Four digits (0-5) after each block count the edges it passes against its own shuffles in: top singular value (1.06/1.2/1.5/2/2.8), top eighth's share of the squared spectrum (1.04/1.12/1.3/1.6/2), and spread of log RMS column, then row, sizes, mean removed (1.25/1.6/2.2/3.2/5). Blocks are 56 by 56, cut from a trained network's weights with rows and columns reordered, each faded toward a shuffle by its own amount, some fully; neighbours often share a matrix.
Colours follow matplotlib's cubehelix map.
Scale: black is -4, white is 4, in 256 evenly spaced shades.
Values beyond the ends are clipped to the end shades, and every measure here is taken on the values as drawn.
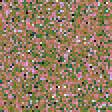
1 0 0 0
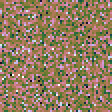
0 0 0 0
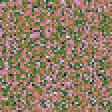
3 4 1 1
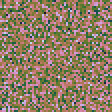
0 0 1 0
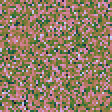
2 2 0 0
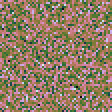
0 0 0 0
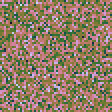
1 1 0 0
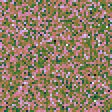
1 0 0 0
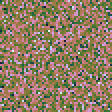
2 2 0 0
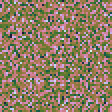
3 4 1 1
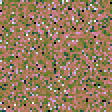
0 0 0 0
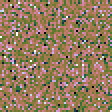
0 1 0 0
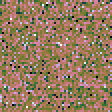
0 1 0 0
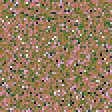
0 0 0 0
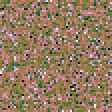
1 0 0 0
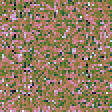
2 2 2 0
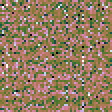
2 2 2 0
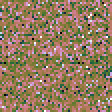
1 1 0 0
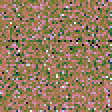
2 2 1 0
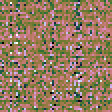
3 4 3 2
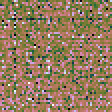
2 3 2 1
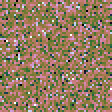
1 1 1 0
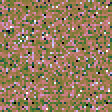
1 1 0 0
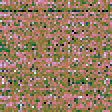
3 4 2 2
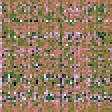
3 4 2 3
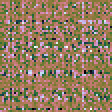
3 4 1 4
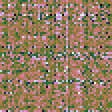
3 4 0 3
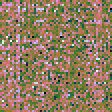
2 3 0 2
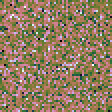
1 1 0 0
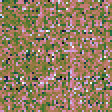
2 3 0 2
